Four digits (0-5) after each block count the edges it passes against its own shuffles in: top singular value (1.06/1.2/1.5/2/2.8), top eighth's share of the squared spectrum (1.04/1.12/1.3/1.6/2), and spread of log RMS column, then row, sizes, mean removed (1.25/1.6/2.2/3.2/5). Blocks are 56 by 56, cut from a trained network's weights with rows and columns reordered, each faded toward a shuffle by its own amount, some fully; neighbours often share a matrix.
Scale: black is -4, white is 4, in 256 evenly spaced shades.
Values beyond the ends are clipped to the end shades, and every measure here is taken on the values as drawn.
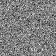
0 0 0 0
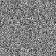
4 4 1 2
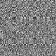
4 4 1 2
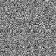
3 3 0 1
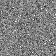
0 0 0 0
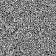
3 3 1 1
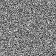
2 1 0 0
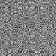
4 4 1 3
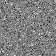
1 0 0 0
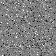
1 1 0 0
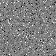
1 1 0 0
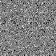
3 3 0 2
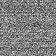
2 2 0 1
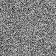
1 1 0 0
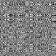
4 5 2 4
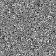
3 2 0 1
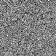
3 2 0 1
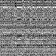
4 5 1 3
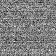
3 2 0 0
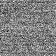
2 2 0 0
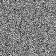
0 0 0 0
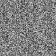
3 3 0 1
